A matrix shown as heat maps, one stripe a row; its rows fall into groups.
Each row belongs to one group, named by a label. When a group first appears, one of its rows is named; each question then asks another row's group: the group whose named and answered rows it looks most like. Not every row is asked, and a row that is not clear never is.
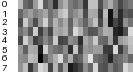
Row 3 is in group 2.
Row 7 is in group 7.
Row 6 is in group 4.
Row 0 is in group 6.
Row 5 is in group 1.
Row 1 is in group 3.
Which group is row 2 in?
3
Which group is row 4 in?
7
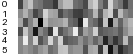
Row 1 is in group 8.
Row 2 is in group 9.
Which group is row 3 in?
7
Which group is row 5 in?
3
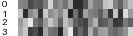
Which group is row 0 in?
8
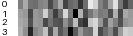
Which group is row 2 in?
6
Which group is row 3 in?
7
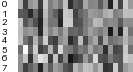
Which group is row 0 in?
9
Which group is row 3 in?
9
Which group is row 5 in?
4
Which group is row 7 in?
1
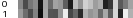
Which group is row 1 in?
9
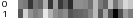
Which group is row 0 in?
7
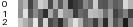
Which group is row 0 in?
7
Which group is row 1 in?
4
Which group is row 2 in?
2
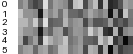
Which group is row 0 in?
3
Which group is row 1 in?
9
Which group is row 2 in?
2
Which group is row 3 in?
1
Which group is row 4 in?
2
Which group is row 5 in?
3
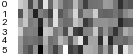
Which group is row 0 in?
2
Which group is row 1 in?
7
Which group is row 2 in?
2
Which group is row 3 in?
8
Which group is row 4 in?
3
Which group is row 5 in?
9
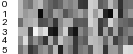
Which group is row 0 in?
6
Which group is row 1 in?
1
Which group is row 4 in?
4
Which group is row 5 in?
7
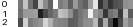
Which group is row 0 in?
7
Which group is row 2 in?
3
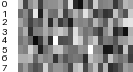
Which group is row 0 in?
8
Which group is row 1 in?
1
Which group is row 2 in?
7
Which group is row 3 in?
2
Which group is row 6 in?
6
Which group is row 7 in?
3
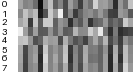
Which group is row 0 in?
8
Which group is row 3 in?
1
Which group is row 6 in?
9
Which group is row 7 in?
9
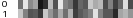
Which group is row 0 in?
4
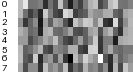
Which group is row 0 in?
6
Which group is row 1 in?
8
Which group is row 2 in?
1
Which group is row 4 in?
7
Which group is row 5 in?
6
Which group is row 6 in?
1
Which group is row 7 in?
9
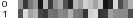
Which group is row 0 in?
1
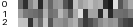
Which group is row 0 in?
1
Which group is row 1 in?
3
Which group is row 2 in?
2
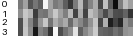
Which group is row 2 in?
3
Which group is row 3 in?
7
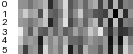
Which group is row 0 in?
3
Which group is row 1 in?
2
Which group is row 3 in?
1
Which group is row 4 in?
9
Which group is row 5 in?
9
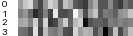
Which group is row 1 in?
7
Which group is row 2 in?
2
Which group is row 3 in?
1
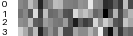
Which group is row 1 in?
1
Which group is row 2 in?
8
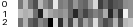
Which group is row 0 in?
7
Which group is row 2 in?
7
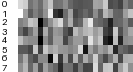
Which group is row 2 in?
4
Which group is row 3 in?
1
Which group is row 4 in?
1
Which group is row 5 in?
2
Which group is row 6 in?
7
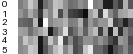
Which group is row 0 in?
4
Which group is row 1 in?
8
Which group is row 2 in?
2
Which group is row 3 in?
3
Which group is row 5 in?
4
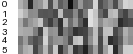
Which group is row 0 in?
7
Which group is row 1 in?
6
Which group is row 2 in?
6
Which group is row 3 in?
8
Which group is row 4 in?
3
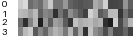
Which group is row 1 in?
6
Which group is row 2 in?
1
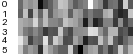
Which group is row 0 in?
4
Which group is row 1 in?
2
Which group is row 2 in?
2
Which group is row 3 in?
6
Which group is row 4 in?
2
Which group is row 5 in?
8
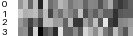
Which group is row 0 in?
2
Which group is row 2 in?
8
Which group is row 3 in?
1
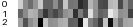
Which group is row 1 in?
6
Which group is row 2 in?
9
